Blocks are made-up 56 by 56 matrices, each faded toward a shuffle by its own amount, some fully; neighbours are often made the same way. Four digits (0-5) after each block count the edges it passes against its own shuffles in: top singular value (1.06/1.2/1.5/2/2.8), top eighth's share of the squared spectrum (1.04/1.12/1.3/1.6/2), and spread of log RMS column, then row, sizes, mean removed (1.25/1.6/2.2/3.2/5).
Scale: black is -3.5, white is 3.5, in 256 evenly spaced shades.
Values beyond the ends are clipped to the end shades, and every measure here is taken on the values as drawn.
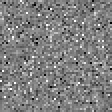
0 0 0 0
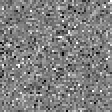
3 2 0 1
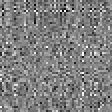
4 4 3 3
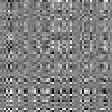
5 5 4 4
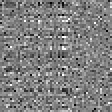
4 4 2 2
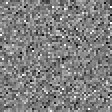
3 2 0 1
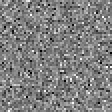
2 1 0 0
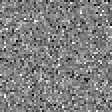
1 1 0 0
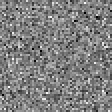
1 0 0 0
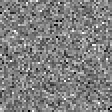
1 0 0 0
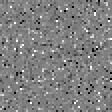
0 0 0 0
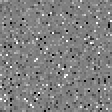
1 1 0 0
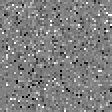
1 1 0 0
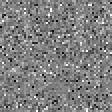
0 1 0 1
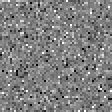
0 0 0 0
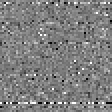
3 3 0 2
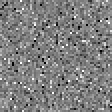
0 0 0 0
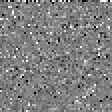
2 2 0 2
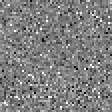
1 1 0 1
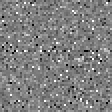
1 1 0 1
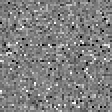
1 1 0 1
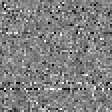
2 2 0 2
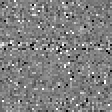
1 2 0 1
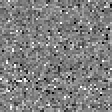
1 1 0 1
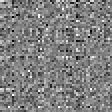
4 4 2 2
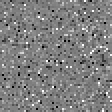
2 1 0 1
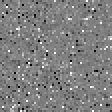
1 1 0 0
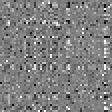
4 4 2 2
